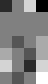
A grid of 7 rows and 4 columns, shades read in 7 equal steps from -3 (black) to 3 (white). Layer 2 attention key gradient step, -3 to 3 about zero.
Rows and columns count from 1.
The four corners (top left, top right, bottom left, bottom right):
-2 -3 0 3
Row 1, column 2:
0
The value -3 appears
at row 1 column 4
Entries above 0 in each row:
1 0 0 1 2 2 1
